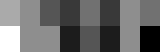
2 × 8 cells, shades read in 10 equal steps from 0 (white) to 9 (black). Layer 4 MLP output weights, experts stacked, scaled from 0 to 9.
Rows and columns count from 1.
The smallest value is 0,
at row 2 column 1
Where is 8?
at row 2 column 4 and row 2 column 6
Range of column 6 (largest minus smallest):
1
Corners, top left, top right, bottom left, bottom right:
3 5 0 9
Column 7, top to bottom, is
4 4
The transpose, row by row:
3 0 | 4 4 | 6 4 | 7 8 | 5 6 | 7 8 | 4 4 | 5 9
